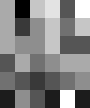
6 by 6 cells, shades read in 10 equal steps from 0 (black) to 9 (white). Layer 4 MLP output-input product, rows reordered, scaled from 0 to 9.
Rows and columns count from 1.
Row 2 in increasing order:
2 4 5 6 7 7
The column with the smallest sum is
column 2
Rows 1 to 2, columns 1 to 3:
6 0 7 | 6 2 5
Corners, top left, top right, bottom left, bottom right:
6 9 1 1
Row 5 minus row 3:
-2 -2 -3 -4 1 2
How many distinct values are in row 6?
4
